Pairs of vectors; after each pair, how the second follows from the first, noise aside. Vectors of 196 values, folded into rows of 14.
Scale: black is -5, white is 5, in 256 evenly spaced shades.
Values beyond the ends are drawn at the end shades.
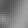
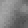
reversed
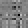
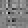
reversed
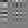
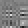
reversed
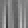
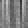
reversed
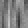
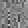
sign-scrambled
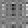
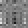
reversed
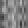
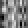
scaled up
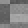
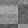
reversed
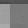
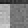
scaled up
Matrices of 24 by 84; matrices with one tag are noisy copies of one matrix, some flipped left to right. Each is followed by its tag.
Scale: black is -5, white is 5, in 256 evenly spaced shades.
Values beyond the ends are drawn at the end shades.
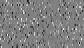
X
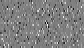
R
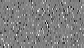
R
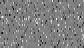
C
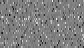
C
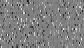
X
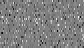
C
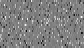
C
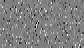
R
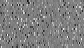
X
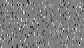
X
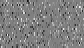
X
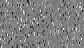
X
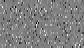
R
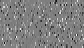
X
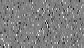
R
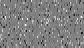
C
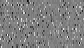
X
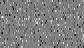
C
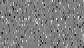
C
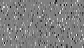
X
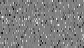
C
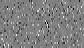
R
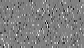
R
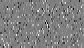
R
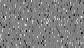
C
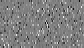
R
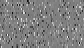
X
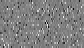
R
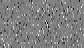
R
